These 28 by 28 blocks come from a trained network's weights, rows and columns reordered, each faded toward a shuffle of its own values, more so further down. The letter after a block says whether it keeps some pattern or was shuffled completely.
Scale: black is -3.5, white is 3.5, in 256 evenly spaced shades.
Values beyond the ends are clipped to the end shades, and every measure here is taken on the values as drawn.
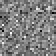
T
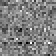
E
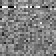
E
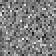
T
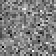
T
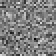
E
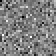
T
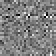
E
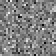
T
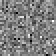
T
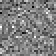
T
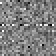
E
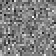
E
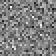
T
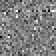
E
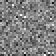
E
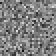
T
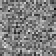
E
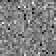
T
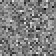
T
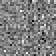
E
